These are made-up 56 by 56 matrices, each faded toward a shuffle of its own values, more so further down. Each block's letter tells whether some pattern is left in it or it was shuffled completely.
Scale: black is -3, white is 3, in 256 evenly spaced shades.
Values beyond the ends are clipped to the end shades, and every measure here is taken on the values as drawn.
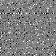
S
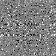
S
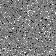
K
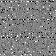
S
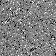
K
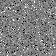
K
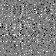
S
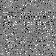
S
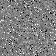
K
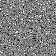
K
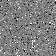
K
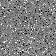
K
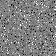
K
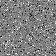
K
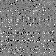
S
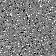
K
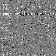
S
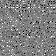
S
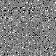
S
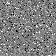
K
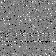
S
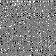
S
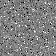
K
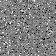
K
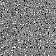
S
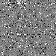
S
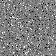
K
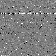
S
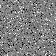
K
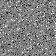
K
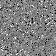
K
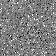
K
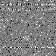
S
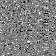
S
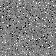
K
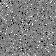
K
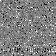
S
